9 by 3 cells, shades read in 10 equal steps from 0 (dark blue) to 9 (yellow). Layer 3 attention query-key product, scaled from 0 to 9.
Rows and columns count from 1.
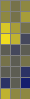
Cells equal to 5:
5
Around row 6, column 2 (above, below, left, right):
2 3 4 4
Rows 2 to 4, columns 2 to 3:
4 6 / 6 4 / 7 2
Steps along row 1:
down up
